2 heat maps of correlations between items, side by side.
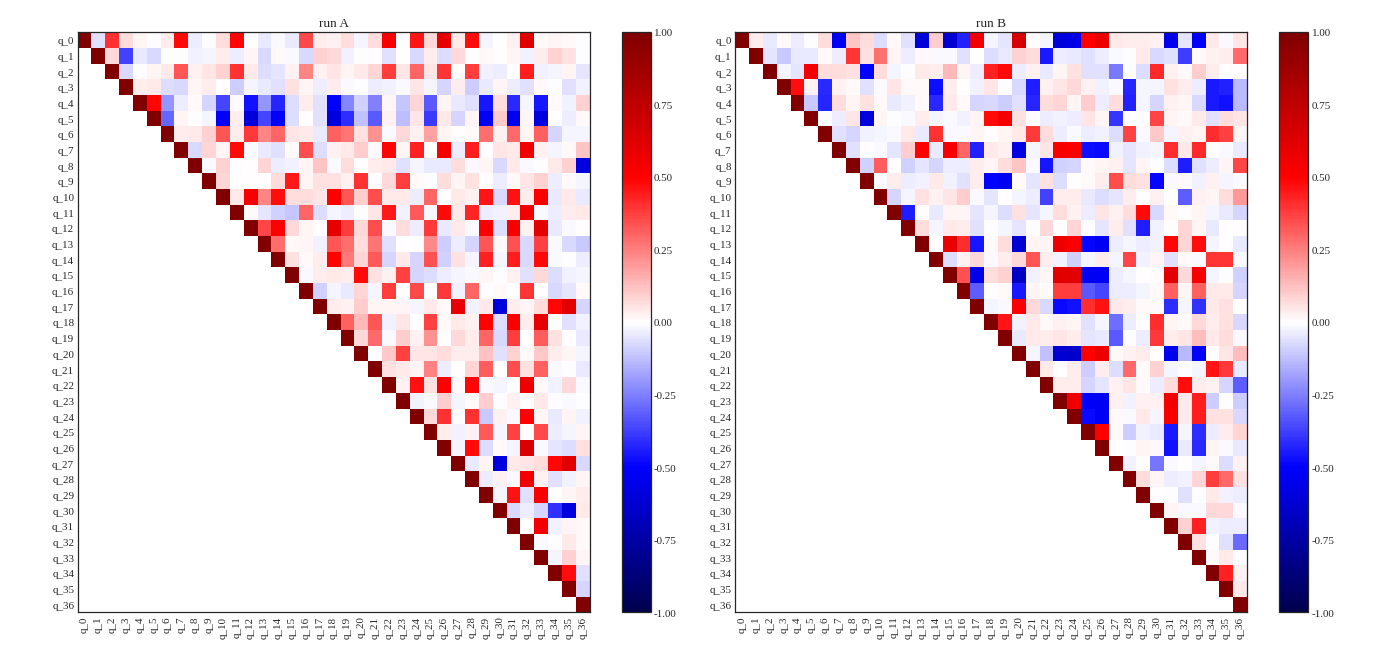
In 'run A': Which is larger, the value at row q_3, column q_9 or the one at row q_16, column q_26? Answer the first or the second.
the second
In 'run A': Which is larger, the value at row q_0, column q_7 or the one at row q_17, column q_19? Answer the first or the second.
the first
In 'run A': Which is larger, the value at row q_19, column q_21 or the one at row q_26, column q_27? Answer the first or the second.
the first
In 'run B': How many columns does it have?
37
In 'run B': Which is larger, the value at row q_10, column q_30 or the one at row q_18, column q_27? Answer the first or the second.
the first
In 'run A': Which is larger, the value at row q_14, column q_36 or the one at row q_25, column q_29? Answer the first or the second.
the second
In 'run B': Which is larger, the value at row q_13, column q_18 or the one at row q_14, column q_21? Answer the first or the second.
the second
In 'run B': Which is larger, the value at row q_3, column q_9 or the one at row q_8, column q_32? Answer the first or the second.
the first
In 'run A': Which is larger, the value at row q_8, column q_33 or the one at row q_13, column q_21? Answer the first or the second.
the second
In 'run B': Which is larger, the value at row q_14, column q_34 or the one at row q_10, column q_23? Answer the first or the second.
the first
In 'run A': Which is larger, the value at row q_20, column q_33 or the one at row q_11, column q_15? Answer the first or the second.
the first
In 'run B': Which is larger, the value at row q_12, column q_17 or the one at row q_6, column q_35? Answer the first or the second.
the second
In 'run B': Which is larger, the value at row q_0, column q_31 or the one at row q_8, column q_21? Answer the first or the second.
the second
